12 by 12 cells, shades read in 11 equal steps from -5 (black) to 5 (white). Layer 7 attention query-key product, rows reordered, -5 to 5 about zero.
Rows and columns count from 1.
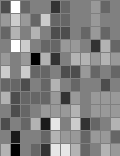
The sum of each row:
-2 6 -2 6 4 -1 -6 -1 5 0 -1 5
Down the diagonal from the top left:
-2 3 0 0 2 0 0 1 0 -1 1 1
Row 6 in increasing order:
-2 -2 -1 -1 -1 -1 0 0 0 1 3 3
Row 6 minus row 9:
3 2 4 -1 -2 -1 -3 -4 1 -2 -1 -2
